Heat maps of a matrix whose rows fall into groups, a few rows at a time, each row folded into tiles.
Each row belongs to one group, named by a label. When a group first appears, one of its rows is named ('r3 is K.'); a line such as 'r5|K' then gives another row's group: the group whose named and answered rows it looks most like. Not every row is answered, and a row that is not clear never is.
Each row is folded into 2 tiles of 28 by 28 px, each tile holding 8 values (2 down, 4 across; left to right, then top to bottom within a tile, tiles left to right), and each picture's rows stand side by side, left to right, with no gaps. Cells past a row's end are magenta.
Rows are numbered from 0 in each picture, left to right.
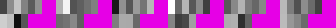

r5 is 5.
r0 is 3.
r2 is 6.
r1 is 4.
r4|3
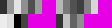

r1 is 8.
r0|3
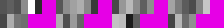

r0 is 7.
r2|3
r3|8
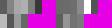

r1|7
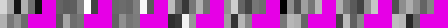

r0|5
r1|7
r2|7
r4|4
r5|6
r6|8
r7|3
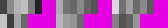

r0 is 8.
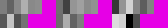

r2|3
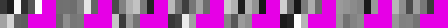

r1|7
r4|5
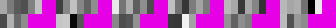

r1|3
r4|5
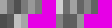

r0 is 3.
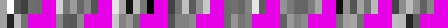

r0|4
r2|5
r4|7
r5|8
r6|6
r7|3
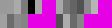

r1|8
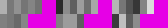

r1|6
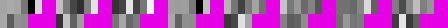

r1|8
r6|7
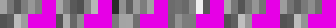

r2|6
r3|7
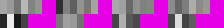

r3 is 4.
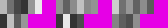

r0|8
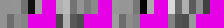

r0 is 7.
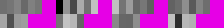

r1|6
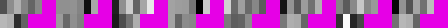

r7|6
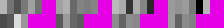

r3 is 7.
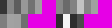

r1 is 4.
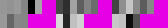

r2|3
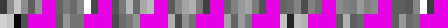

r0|3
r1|7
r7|7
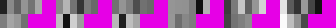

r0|6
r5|5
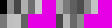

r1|8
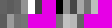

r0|7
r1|6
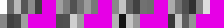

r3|8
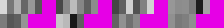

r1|3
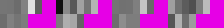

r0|7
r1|6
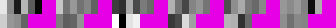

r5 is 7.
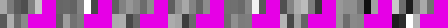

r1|7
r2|3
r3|3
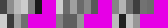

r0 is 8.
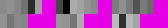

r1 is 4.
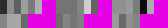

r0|6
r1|7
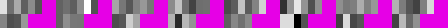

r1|7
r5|3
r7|8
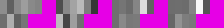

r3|7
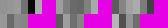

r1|8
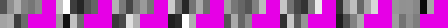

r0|3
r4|8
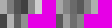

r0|8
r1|8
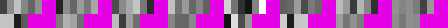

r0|3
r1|6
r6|5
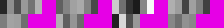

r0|6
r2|8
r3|5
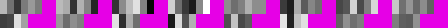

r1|5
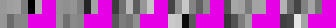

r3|3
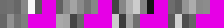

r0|7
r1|3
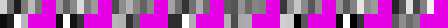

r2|3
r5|3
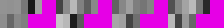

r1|3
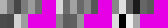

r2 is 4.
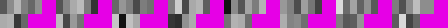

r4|6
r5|5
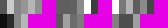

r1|7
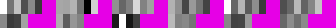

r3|5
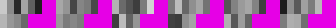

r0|5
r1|5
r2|8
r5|6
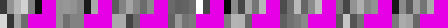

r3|7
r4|6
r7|6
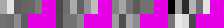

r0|4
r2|4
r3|6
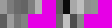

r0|8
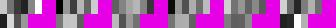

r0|8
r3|6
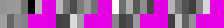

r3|8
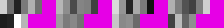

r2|5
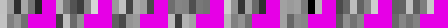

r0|5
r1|8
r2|5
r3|4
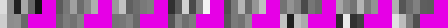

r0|5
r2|4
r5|4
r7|5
